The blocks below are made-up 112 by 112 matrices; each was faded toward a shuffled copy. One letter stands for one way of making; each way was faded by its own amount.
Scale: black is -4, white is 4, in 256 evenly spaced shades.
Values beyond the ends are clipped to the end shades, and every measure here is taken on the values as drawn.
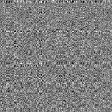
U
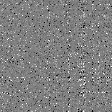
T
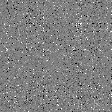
T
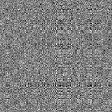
U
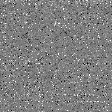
T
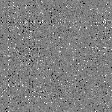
T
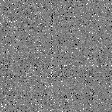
T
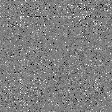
T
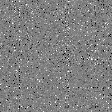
T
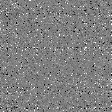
T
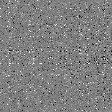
T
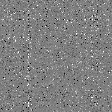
T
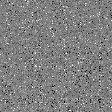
T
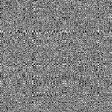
U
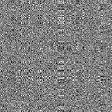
U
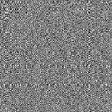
U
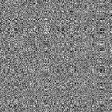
U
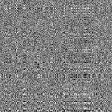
U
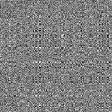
U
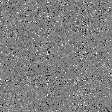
T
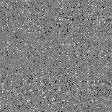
T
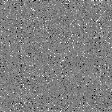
T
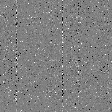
T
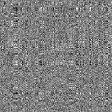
U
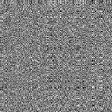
U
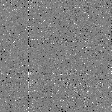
T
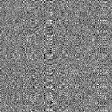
U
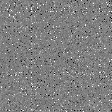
T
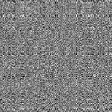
U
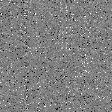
T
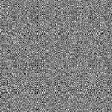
U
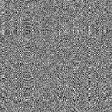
U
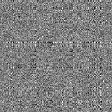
U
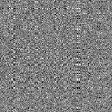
U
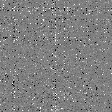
T
